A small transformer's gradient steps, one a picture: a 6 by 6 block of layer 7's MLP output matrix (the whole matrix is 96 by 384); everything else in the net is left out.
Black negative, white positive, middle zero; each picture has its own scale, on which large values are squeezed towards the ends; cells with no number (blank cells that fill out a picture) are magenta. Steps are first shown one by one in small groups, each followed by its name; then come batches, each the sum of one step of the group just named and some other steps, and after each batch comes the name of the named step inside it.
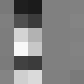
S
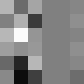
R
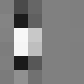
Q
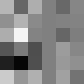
R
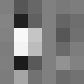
Q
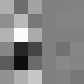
R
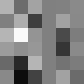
R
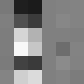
S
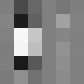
Q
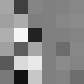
R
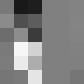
S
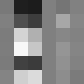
S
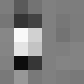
Q
